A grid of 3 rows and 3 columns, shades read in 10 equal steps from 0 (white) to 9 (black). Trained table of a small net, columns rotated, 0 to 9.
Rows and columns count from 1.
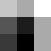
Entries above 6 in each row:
0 1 2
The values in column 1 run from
2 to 7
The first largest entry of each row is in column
2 2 2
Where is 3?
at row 1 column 2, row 2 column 3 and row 3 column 3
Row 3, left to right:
7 9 3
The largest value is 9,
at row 3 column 2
